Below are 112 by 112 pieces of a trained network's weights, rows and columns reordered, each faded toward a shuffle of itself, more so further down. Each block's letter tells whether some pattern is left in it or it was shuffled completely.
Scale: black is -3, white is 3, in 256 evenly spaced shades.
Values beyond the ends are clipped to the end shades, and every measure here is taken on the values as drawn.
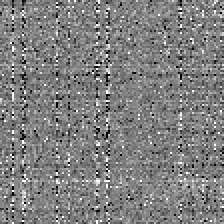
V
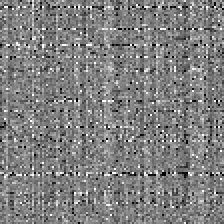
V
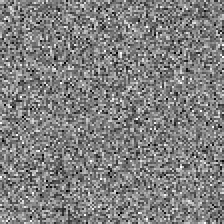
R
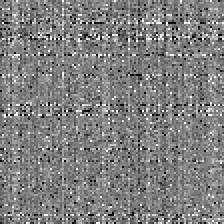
V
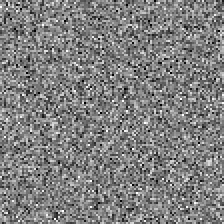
R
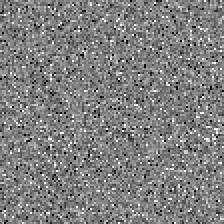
R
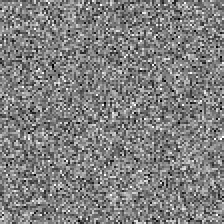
R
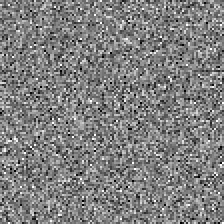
R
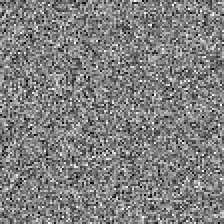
R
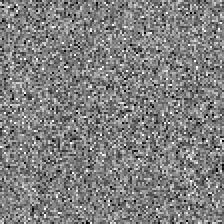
R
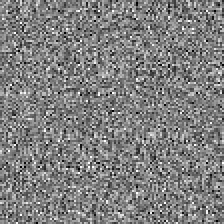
V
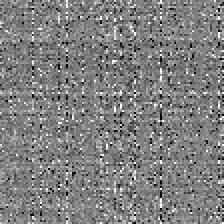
V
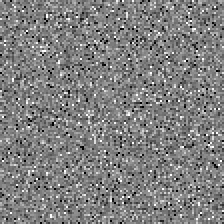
R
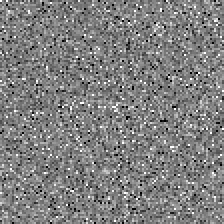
R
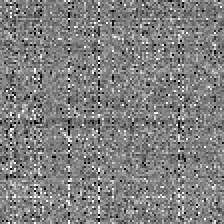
V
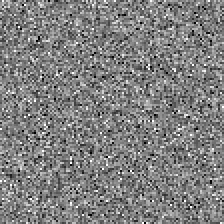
R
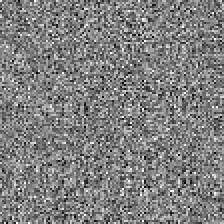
V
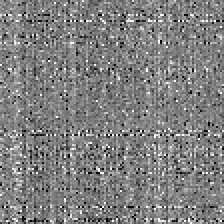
V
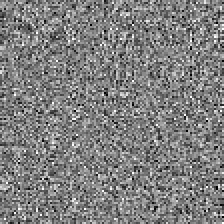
V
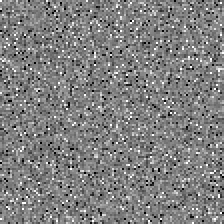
R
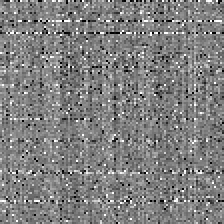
V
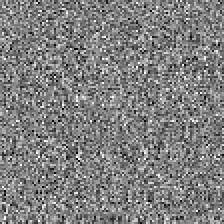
V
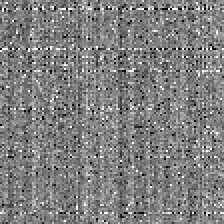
V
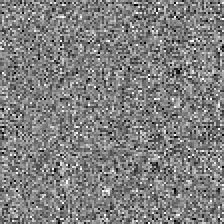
V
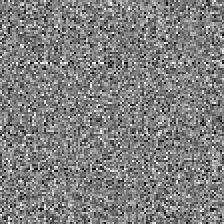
V
